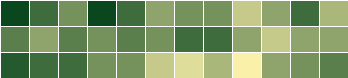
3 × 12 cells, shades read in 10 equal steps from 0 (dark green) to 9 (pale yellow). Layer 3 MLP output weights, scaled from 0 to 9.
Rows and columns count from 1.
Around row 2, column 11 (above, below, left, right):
2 4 7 5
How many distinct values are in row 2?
5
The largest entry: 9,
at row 3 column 9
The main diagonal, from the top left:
0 5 2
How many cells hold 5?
7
